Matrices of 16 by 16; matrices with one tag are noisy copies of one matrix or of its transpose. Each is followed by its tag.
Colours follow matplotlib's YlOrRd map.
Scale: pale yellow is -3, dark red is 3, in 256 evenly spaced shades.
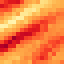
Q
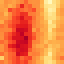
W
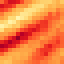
Q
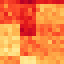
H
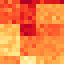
H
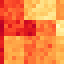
H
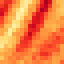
Q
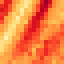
Q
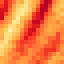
Q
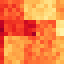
H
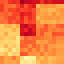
H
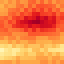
W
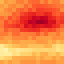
W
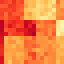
H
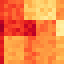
H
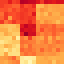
H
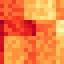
H
